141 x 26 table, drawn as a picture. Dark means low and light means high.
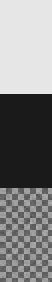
The table splits into 3 rows of 1 panel. Panel 1,1: very high, flat. Panel 2,1: very low, flat. Panel 3,1: middling, checkered, strong in contrast.
